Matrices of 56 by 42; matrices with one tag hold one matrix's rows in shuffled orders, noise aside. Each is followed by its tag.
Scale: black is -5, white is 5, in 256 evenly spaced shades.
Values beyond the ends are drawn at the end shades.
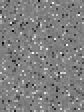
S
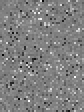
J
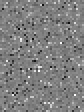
J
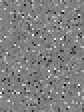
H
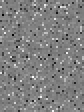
S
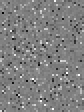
S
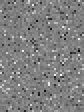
H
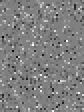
S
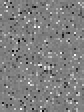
J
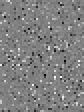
H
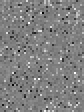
J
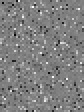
S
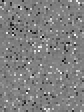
J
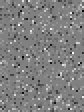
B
